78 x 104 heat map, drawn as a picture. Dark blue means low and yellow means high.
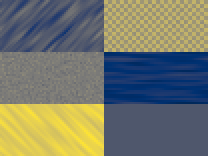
The table splits into 3 rows of 2 panels. Panel 1,1: low, slanting up to the right. Panel 1,2: high, checkered. Panel 2,1: middling, fine-grained, faint in contrast. Panel 2,2: very low, streaked across, faint in contrast. Panel 3,1: very high, slanting down to the right, faint in contrast. Panel 3,2: low, flat.
